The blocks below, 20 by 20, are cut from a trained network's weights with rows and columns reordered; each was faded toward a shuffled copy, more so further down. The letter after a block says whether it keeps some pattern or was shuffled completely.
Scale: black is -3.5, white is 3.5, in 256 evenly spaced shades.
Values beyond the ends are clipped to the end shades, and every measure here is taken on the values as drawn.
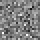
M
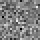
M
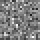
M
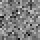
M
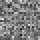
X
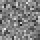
M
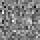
X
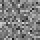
X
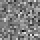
X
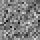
M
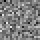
M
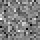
M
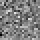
M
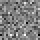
X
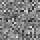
X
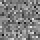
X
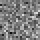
M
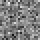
M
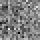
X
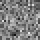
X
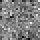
X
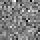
M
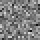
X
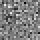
M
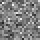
M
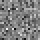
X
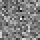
M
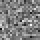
X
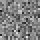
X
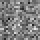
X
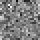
M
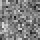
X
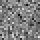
M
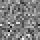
X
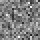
X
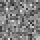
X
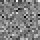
X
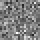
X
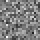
X
